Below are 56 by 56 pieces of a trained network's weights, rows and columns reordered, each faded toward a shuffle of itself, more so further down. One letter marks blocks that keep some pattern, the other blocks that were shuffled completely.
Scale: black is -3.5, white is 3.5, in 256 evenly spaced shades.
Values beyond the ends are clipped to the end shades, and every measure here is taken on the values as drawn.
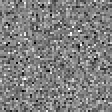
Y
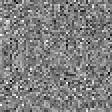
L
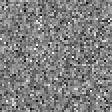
Y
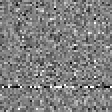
L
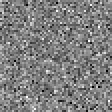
Y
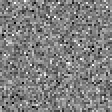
Y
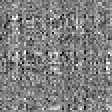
L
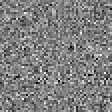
L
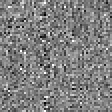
L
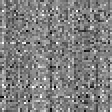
L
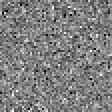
Y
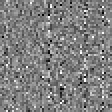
L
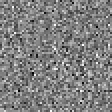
L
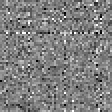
L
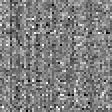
L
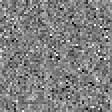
Y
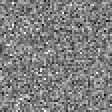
Y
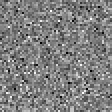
Y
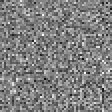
L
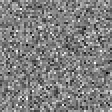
Y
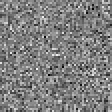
L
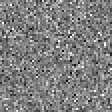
Y
